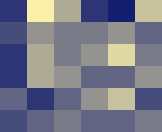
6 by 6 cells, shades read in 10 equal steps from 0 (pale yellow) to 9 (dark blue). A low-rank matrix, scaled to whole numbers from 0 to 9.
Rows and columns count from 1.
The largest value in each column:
8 8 6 8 9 7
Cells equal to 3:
3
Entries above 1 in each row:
5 6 5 6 6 6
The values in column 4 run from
4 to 8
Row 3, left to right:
8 3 5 4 1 5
